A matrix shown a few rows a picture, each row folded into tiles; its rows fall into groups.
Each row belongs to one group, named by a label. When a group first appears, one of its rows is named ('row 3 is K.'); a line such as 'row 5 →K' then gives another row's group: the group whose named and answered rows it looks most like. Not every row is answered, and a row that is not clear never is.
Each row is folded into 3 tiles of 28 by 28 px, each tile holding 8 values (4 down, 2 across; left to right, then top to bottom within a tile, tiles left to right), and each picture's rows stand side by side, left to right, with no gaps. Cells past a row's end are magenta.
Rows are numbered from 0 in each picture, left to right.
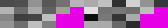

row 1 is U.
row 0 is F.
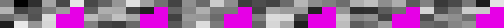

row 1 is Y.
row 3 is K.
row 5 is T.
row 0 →T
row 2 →K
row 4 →Y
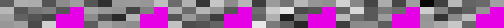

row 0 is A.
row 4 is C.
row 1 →F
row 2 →U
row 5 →F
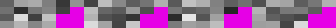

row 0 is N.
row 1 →A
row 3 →A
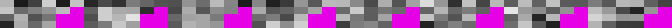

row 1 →K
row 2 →K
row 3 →T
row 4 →C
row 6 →U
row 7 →Y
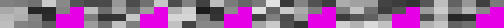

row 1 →F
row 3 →U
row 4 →N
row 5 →U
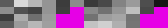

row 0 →N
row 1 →K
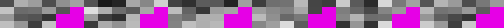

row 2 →T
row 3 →K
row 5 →A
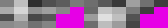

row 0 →U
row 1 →K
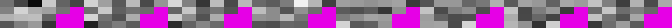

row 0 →K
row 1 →C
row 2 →C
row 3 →Y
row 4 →Y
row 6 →A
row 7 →C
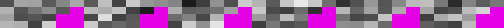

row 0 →A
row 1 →U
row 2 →T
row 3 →Y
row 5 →T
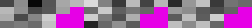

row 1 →C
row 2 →N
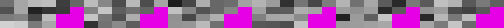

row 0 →N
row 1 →C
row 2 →F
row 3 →T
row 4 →N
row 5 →N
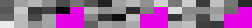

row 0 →N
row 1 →F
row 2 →U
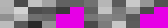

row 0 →Y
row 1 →K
